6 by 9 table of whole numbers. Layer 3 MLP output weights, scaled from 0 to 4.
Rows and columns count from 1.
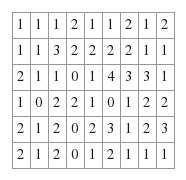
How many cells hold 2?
19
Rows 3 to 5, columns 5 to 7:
1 4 3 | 1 0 1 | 2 3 1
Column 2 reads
1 1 1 0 1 1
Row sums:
12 15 16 11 16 11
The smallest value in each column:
1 0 1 0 1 0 1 1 1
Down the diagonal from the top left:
1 1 1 2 2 2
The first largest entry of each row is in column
4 3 6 3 6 1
